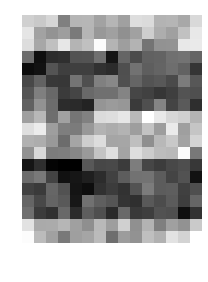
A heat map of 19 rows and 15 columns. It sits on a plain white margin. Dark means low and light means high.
Streaks run across, left to right. On average the colour sits 50% of the way up the scale. Horizontal stripes repeat 2 times down the table. The top right is the calmest part.
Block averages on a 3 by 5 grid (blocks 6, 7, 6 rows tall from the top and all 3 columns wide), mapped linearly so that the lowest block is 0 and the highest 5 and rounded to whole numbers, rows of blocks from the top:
32334
31544
20122
